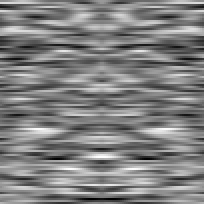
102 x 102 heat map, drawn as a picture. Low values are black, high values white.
Slope: none. Average level on the scale: 50%. Grain: streaks across. Histogram: bell-shaped. Mirror symmetry: left to right.
